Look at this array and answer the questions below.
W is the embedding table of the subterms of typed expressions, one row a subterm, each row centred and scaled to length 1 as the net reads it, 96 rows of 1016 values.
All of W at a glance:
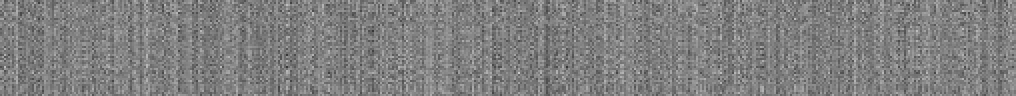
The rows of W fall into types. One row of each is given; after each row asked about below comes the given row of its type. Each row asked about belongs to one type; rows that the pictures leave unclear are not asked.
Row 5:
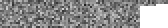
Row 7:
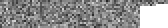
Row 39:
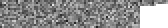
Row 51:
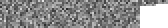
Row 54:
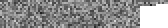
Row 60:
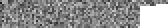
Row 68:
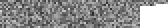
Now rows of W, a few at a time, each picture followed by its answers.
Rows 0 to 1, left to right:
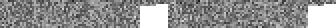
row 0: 7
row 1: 7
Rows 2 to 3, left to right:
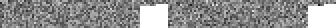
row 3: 60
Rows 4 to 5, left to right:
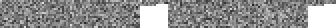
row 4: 5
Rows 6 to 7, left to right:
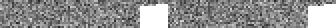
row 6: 5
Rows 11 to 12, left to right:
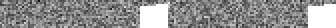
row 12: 5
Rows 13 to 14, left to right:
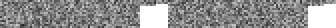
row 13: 5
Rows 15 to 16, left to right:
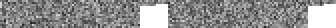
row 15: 68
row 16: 39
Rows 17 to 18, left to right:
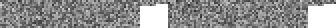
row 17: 68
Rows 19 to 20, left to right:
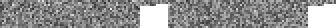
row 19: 60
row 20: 68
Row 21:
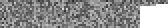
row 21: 7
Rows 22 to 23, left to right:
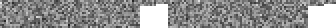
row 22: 5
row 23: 60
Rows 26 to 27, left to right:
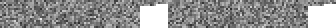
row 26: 39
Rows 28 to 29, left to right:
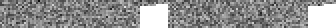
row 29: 68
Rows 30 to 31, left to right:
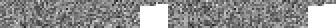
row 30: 39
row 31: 68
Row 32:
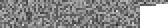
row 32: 54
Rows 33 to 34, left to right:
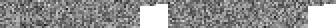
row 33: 68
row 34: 39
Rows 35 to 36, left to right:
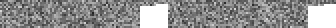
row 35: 68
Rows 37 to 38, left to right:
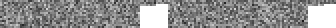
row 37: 5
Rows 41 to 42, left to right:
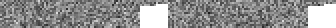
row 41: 39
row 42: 54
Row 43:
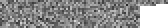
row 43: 60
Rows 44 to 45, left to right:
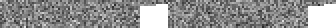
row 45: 54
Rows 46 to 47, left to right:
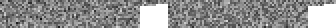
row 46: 51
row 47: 39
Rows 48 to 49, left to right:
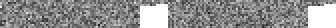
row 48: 60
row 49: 54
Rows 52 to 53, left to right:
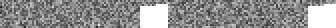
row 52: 39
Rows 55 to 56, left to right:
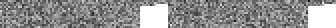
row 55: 68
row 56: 7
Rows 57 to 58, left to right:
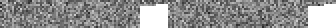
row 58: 54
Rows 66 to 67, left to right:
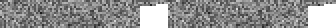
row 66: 54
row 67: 54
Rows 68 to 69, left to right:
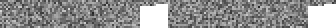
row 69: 5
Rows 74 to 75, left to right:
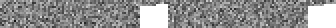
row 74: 60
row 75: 51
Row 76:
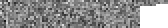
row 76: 54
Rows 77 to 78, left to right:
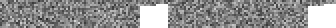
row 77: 60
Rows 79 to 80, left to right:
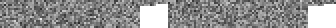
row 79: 39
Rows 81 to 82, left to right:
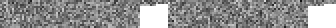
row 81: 7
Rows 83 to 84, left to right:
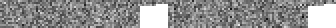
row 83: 39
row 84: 51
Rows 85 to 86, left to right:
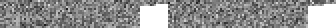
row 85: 68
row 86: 51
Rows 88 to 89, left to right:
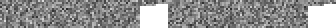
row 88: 51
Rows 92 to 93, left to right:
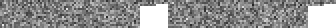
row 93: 39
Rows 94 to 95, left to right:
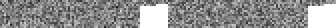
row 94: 60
